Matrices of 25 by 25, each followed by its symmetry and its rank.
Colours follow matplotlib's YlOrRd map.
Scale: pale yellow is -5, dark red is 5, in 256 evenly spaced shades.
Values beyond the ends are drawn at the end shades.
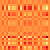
neither, rank one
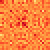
symmetric, rank three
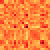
symmetric, rank three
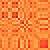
symmetric, rank two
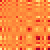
symmetric, rank two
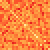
symmetric, full rank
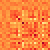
symmetric, rank three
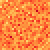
symmetric, full rank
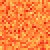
neither, full rank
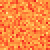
neither, full rank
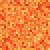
symmetric, full rank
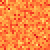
symmetric, full rank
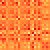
symmetric, rank two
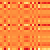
neither, rank one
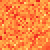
symmetric, full rank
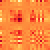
symmetric, rank two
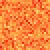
neither, full rank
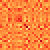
symmetric, rank three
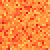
neither, full rank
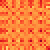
symmetric, rank three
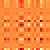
neither, rank one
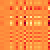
neither, rank one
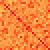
symmetric, full rank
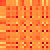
symmetric, rank two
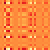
neither, rank one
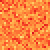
neither, full rank
